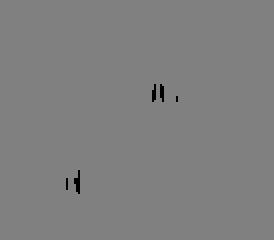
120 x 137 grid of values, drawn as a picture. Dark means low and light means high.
Dips: two. Average level on the scale: 50%. Histogram: skewed, a long tail of low values. Slope: none.
